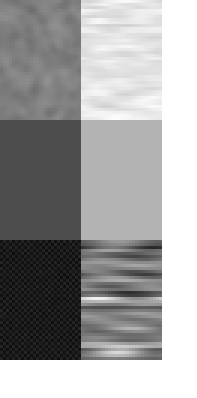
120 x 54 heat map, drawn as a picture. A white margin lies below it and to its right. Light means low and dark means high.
The table splits into 3 rows of 2 panels. Panel 1,1: middling, blotchy, faint in contrast. Panel 1,2: very low, streaked across, faint in contrast. Panel 2,1: high, flat. Panel 2,2: low, flat. Panel 3,1: very high, checkered, faint in contrast. Panel 3,2: middling, streaked across, strong in contrast.
